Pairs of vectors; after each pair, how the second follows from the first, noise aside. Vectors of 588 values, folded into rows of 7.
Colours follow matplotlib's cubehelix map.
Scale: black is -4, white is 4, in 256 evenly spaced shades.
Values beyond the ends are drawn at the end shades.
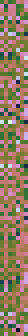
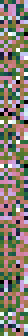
scaled up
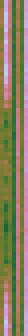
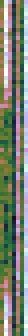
scaled up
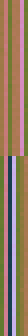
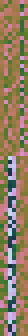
sign-scrambled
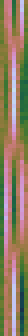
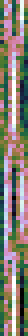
scaled up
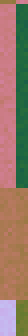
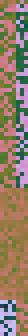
sign-scrambled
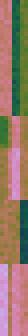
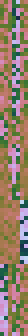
sign-scrambled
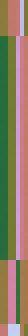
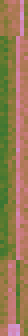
shrunk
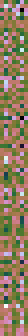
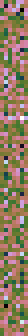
sign-scrambled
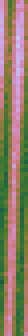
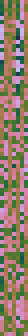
sign-scrambled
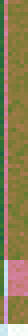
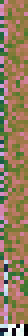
sign-scrambled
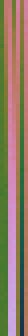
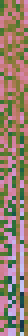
sign-scrambled
